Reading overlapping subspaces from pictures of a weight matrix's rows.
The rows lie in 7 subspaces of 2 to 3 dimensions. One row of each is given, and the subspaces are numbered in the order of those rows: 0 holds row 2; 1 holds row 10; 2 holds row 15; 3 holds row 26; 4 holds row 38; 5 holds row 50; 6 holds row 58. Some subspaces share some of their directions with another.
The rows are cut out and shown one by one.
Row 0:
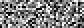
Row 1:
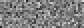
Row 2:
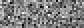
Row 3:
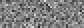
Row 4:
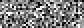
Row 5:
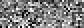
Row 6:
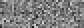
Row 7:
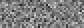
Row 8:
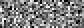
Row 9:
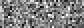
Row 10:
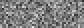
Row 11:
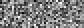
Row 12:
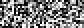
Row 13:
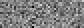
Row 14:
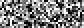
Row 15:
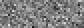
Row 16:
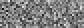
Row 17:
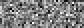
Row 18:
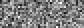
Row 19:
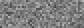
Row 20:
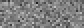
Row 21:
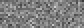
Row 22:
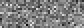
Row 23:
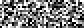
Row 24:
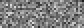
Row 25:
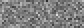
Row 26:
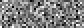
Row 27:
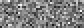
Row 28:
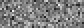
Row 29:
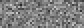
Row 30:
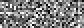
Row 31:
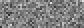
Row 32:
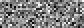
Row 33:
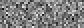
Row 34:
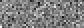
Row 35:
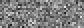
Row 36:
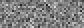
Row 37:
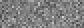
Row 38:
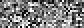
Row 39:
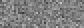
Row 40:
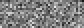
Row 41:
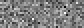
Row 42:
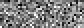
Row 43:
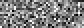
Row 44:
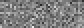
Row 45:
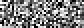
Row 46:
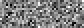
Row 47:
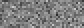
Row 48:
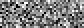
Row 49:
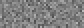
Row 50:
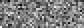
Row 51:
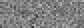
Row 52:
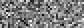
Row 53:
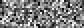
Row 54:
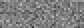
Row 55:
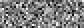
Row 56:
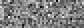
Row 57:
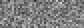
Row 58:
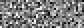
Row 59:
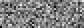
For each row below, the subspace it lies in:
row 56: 0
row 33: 1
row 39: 2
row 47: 3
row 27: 5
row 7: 6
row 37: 3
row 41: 4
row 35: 4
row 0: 1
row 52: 1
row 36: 6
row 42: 5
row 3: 6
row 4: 3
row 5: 4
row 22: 1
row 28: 2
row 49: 6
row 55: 1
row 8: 0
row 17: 0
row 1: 6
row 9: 0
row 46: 5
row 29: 0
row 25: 3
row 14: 2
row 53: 5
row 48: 1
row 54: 5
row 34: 3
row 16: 1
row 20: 1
